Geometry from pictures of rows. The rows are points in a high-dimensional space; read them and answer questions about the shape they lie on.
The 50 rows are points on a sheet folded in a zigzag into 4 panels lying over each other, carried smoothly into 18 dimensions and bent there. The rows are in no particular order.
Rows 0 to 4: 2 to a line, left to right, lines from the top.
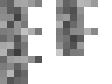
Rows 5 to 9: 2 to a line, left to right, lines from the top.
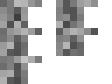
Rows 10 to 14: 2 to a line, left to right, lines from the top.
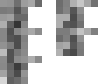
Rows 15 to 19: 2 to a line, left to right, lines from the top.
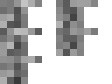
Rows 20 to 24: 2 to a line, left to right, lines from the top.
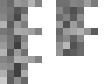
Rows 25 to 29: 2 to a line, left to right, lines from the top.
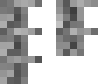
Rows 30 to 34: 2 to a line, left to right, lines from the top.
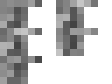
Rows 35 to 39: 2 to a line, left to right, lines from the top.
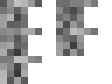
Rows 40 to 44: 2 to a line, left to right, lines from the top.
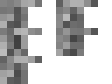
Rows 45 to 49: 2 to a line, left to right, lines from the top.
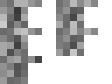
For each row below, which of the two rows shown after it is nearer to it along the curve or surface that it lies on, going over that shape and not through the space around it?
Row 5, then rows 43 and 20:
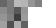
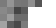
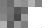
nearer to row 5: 20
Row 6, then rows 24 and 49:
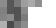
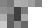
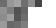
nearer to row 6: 24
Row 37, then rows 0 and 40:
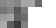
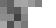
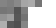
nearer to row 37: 40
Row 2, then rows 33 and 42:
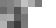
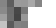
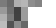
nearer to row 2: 42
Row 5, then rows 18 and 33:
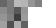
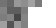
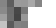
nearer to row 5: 33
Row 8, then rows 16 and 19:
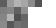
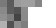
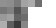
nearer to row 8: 19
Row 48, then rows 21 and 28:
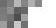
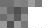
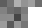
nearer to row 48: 21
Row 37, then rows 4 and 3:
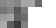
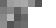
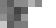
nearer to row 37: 4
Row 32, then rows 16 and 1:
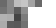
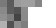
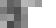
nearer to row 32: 1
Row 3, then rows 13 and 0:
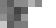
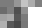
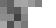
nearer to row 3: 0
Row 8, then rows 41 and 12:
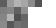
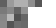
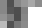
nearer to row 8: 41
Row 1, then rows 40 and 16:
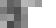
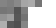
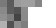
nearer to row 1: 16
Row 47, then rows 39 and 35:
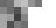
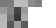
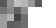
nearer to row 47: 39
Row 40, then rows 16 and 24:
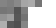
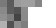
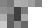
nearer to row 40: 16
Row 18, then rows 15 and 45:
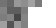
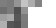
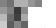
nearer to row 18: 45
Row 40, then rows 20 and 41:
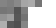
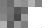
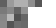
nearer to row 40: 41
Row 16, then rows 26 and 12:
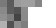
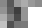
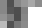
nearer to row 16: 12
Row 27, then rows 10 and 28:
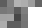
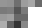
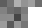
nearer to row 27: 10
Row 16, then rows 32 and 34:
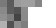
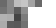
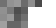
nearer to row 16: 32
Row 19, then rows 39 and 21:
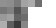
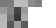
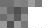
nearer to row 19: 39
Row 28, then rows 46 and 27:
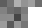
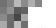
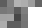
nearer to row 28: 46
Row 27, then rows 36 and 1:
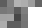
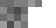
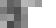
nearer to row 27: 1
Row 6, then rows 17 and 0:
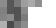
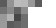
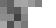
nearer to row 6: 0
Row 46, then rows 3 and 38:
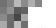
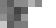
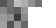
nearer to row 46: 3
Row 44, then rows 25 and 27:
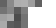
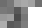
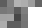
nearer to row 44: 27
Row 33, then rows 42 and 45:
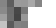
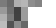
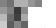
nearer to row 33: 45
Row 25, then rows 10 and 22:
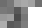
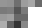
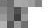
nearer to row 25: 10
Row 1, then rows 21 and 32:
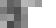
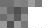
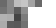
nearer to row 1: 32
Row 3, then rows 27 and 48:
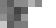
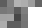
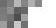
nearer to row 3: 48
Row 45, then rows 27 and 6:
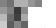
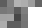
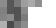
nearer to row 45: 6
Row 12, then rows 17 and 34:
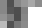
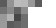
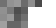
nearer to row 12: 17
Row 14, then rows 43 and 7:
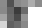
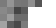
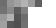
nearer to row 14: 7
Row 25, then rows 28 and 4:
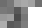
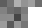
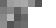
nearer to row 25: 4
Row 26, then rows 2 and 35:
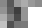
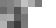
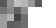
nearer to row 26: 2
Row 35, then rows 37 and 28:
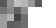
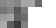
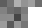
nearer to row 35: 37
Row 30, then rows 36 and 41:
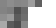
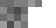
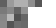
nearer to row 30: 41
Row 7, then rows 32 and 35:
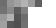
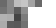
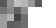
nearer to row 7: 35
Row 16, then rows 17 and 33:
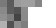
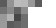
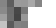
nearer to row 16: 33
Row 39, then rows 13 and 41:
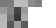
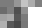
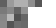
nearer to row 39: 13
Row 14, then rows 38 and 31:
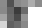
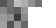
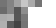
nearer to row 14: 38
